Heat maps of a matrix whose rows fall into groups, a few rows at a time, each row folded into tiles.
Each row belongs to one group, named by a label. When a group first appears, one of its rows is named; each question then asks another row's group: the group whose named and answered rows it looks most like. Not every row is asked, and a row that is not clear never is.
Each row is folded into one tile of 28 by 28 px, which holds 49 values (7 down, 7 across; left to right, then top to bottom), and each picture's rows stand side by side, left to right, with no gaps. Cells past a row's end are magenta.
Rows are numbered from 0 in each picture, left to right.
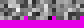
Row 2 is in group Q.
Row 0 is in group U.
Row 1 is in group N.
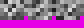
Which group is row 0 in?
Q
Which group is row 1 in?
N
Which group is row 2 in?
Q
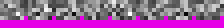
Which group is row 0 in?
U
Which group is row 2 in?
N
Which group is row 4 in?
U
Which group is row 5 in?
Q
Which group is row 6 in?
N
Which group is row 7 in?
Q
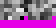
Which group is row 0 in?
N
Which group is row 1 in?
Q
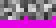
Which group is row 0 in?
N
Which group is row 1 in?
Q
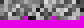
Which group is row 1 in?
Q
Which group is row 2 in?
N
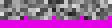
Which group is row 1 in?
N
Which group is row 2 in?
Q
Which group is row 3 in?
Q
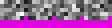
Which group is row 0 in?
N
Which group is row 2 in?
N
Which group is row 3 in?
U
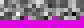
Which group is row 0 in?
N
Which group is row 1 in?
U
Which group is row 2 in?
N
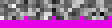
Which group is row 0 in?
U
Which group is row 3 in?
N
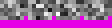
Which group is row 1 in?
U
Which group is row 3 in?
U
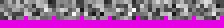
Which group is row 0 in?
Q
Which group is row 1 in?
U
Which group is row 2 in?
N
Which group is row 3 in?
U
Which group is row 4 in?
N
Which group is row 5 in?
Q
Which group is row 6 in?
U
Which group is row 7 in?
U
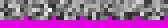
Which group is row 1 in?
N
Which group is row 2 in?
Q
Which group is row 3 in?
Q
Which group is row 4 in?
Q
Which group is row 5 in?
N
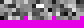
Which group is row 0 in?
Q
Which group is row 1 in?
U
